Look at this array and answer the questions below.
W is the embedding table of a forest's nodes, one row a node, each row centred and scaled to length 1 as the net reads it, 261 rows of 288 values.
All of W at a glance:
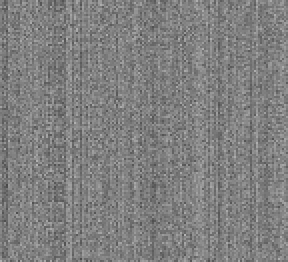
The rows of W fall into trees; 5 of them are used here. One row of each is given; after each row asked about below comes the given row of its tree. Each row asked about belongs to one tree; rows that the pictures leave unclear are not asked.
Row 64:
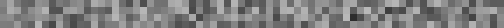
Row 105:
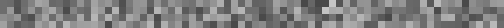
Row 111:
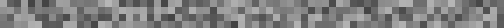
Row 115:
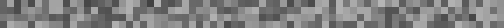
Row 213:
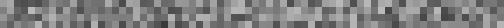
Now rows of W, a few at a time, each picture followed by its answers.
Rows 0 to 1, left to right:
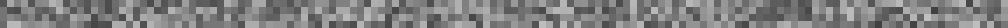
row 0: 115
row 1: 115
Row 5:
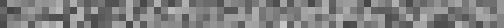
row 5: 115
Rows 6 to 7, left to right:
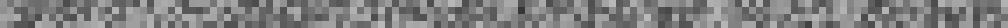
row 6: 105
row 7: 213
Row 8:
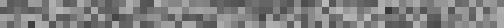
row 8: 115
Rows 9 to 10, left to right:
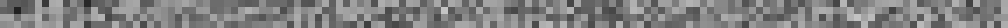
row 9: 115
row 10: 115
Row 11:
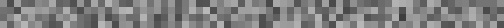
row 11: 111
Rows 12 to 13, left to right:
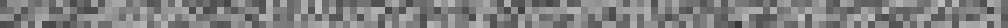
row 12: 64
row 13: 111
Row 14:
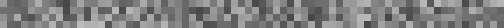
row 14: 105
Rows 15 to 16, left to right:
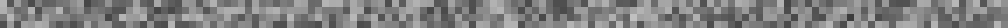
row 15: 213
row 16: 105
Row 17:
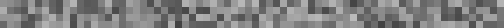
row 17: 213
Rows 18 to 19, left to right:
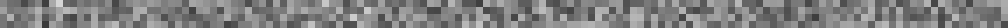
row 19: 105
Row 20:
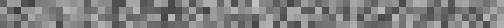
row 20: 213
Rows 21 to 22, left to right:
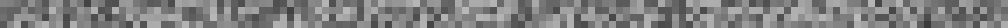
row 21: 115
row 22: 213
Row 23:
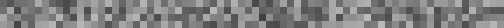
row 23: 105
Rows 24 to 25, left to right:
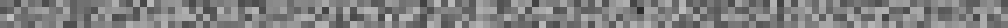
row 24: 64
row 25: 64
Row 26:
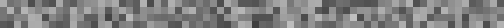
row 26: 111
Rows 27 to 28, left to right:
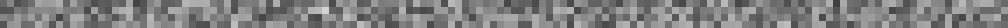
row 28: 115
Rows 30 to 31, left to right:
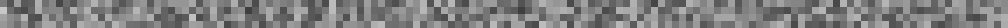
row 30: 105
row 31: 115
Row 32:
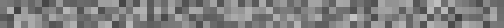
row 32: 111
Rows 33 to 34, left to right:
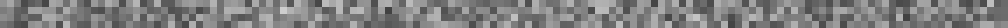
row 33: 213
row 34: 105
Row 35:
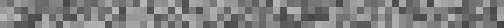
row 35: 105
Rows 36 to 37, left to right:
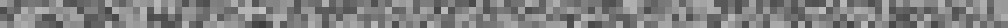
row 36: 111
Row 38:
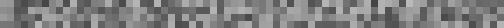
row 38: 213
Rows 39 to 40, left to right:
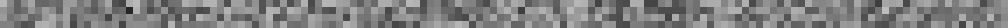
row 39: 213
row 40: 213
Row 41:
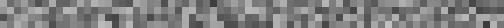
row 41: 111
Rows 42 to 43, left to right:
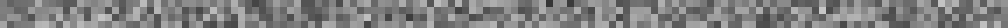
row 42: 105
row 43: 105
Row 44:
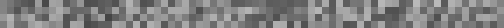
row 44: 115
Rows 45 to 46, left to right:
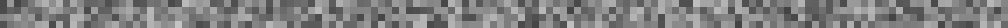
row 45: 115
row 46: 105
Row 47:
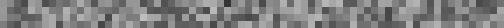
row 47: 213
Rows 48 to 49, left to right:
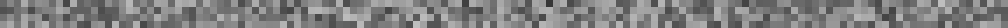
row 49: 105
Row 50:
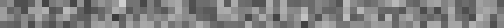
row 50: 64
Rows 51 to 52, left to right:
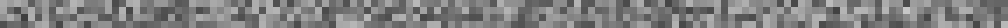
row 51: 213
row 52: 213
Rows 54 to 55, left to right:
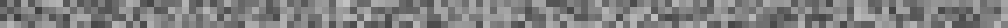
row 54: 115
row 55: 105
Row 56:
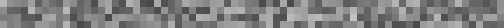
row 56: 213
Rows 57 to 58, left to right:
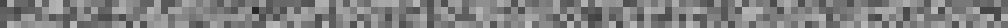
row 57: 115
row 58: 111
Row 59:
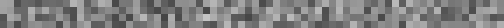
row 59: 213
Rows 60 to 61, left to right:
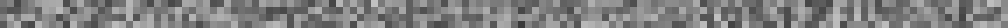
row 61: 105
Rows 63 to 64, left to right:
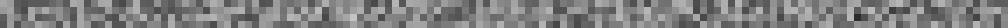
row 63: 213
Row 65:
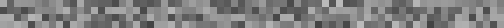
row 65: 115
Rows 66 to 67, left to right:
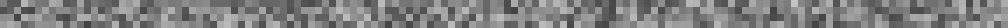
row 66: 115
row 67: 115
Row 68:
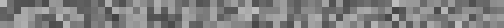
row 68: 111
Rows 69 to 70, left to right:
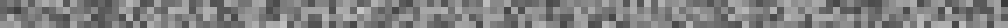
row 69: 115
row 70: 111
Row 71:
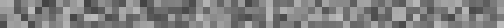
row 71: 213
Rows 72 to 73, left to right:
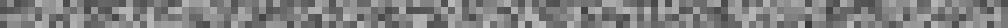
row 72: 115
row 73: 111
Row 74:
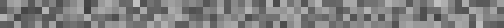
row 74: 64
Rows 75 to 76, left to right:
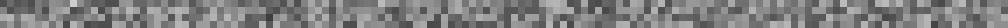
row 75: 115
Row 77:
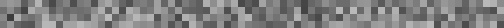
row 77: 105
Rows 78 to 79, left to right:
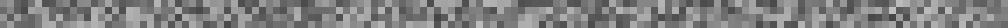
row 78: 105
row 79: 111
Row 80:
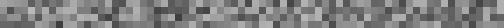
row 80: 213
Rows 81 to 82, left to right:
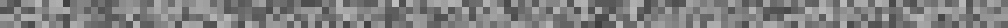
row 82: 115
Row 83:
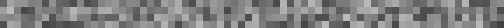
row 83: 64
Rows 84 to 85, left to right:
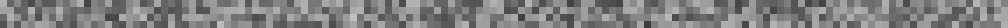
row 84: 213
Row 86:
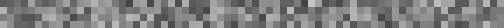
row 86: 105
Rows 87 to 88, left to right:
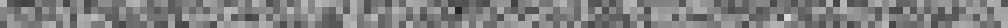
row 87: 213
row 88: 115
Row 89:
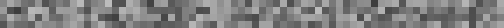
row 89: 213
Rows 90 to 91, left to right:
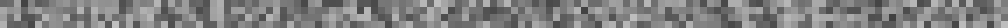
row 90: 105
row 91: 111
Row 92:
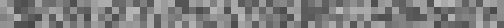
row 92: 105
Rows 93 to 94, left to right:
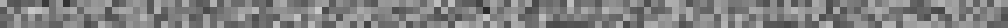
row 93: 111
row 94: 64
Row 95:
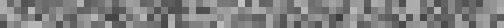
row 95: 213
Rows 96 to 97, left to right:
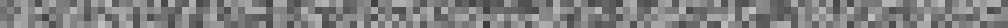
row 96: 111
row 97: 115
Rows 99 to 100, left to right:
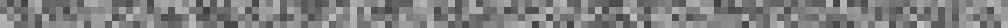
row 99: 105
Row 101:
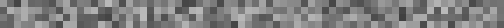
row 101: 111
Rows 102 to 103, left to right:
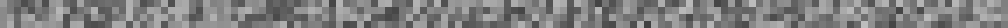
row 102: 115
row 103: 115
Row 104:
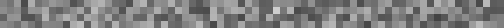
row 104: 105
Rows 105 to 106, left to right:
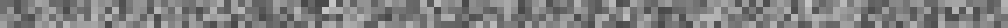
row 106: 213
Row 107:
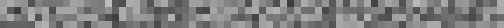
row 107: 213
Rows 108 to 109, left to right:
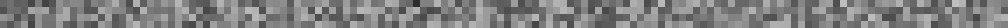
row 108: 64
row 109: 115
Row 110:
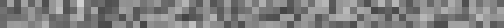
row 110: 115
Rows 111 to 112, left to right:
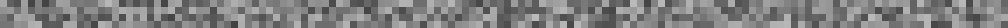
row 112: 115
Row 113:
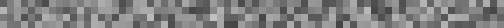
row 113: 105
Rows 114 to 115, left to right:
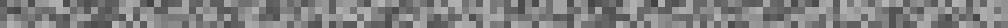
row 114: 115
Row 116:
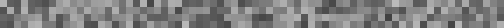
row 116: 111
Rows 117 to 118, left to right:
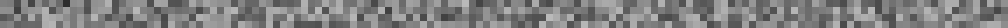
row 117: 213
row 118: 105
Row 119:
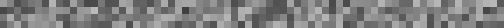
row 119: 115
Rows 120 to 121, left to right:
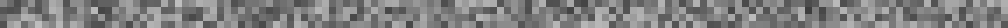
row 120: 115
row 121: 105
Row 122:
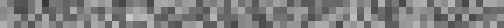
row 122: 105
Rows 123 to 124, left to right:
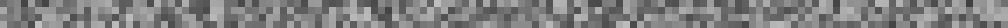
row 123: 105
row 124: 115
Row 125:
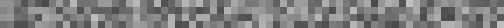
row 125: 213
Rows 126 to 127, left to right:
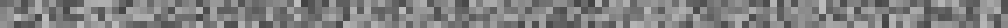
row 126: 105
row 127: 64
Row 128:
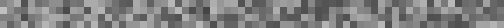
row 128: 105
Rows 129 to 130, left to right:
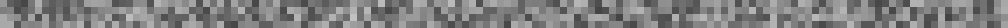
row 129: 105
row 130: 213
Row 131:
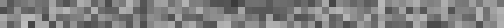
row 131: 115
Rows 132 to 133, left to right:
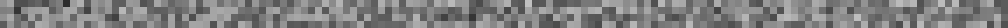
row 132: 213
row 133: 111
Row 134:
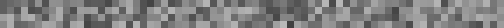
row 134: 115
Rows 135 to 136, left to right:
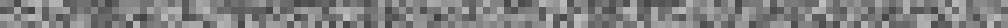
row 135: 115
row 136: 115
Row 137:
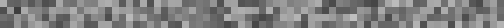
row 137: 111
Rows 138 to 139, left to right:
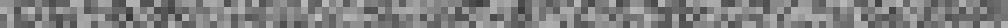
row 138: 213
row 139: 213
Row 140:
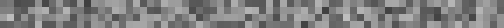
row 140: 64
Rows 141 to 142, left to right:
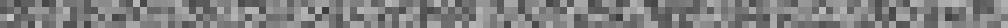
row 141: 64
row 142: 213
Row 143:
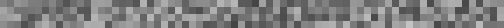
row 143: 105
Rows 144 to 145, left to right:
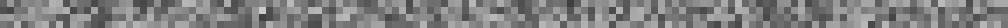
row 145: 105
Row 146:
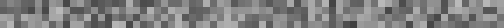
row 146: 115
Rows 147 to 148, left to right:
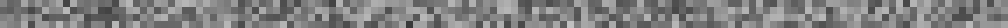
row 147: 115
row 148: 213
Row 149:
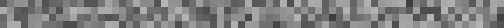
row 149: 64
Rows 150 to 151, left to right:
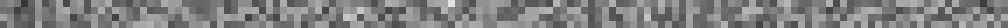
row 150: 64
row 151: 111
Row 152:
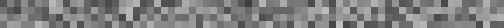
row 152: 115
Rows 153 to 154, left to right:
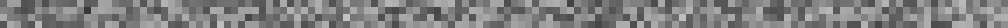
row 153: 64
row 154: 115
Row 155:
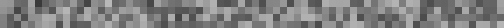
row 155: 213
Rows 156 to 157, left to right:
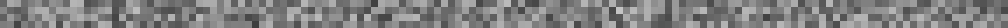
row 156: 213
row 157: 111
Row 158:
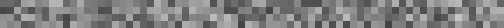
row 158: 115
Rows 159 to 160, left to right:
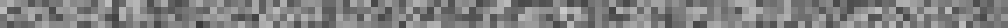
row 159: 213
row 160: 111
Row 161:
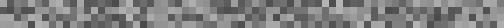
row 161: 115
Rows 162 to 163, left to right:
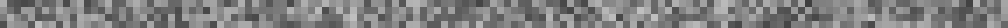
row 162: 213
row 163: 105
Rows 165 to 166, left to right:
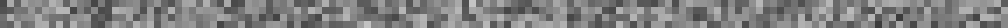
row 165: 115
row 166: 115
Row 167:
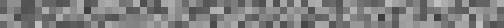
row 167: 64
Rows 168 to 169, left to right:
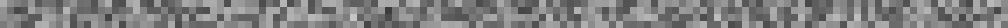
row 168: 213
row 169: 105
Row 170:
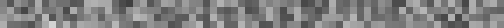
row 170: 105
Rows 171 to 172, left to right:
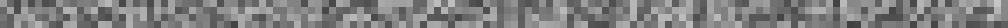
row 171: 111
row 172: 115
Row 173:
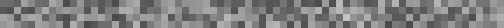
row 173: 115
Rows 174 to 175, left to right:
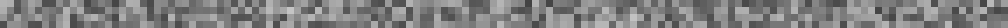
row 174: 213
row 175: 105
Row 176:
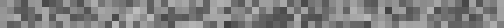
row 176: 105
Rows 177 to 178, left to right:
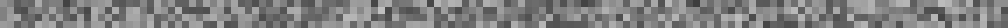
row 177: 105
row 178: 64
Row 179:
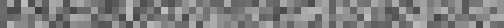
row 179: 115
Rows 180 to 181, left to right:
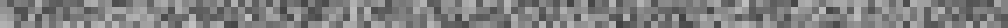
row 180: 105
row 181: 213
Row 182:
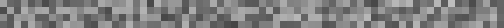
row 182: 111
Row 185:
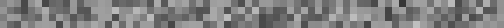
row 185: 105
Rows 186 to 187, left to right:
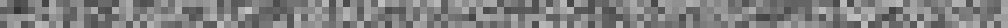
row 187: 115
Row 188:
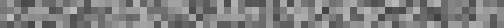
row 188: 64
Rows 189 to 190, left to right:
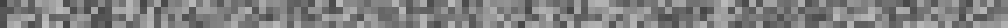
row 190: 105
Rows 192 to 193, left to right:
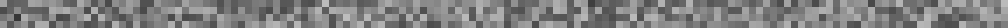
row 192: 115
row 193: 115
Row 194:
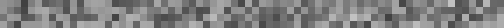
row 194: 105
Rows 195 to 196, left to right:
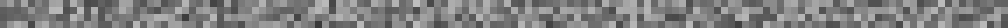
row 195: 115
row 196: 111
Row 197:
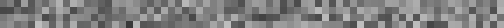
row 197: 115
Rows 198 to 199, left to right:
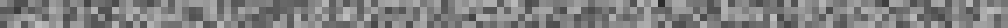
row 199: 64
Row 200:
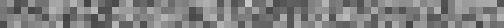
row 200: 115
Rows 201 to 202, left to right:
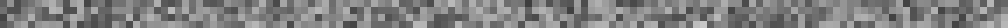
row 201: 115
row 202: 105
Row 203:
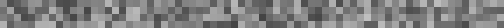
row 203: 105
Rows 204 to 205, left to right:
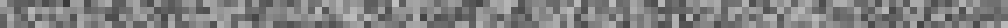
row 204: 213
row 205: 213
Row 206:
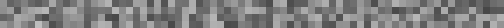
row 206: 111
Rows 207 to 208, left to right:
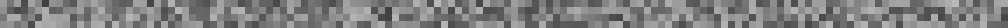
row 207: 105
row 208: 64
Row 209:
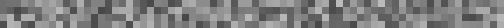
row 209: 115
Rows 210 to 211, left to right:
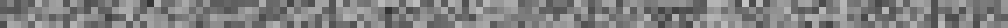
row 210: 115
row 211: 213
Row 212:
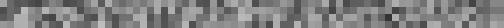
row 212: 111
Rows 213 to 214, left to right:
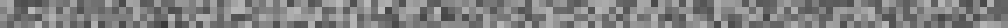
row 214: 105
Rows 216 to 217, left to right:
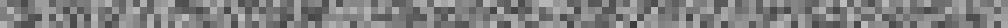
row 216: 105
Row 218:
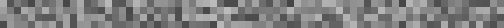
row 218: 213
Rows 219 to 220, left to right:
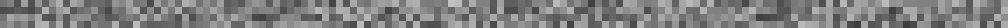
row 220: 115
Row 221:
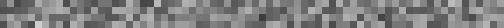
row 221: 115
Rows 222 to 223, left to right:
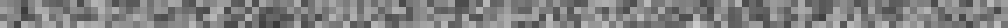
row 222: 105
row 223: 105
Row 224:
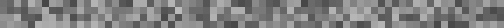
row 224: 105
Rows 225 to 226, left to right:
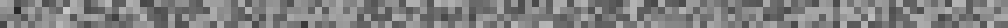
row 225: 213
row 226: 115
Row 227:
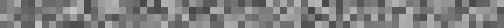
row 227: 64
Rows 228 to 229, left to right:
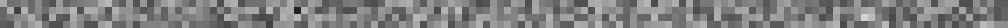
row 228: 111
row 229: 105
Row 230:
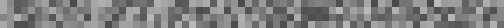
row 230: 105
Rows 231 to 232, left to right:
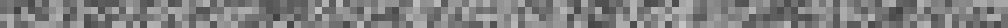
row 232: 115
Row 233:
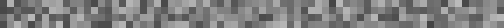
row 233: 115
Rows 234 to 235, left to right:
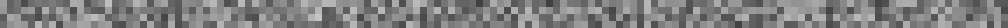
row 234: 213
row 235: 111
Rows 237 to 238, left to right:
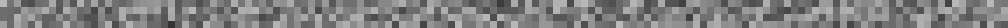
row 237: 111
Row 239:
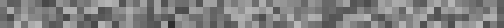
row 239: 111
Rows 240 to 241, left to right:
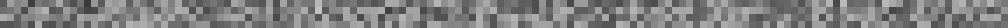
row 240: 64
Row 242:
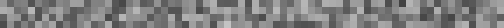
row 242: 213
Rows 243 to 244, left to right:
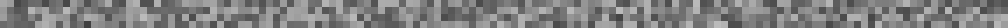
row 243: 213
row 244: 111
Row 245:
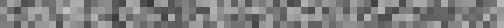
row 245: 213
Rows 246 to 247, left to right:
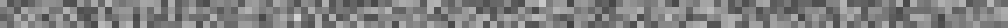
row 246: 111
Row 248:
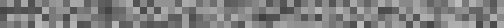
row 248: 115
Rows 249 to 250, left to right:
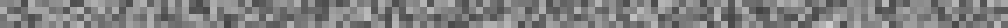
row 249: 105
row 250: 105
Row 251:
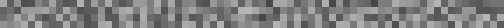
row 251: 111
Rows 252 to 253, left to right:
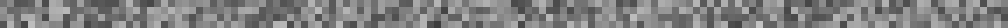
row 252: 115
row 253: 105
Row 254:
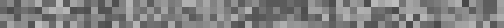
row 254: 115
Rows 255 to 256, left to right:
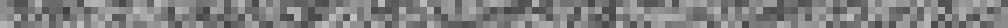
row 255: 105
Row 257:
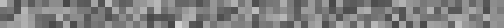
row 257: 111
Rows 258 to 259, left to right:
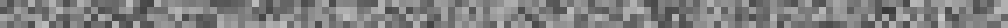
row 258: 115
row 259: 213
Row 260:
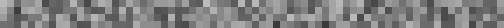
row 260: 213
